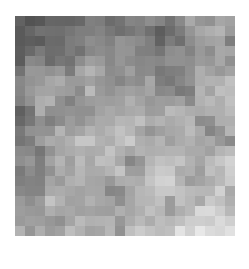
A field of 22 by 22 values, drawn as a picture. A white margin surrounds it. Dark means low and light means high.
Slope: up to the bottom right. Ninth with the highest average: bottom right. Mirror symmetry: none. Histogram: bell-shaped. Grain: blotchy.
